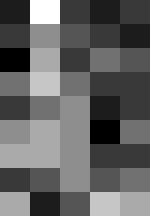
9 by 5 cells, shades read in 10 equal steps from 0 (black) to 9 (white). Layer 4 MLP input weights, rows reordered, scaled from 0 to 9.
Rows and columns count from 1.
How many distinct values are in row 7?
3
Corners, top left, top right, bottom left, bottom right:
1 2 6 6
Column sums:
28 47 34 22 26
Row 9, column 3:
3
